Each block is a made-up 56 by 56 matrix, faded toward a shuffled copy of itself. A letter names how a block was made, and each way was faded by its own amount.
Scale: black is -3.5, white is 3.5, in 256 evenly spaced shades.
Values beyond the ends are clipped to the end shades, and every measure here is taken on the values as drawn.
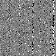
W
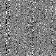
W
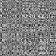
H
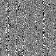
W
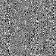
W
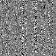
W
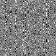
W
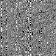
W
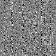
W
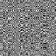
H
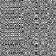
H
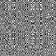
H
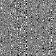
W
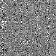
W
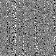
W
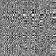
H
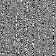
W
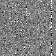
W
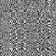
H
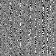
W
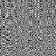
H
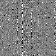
W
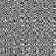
H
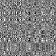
H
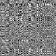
H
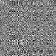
H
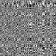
H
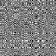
H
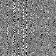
W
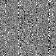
W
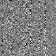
W
